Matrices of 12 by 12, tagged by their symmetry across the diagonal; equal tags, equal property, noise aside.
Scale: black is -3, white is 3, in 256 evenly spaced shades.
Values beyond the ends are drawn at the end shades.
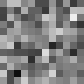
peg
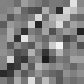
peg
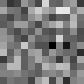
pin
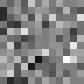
pin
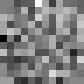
peg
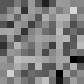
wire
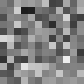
pin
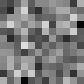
wire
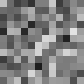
wire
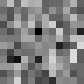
pin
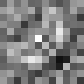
wire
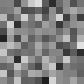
peg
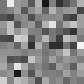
pin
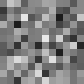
peg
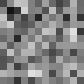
wire
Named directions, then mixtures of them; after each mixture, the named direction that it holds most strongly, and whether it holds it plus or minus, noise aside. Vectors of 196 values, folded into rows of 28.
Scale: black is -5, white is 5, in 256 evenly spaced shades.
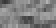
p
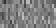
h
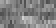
p, minus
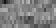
p, plus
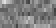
p, minus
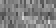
h, plus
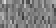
h, minus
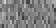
h, minus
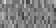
h, minus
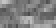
p, minus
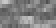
p, minus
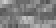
p, minus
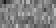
h, plus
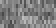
h, plus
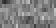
p, plus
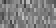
h, plus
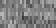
h, minus
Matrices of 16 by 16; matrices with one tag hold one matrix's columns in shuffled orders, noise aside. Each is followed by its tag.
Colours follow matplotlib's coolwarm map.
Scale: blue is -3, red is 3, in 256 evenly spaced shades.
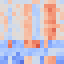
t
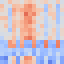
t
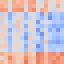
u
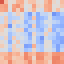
u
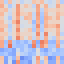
t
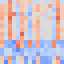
t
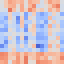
u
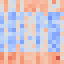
u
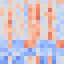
t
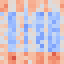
u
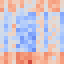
u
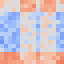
u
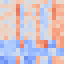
t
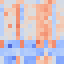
t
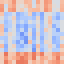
u
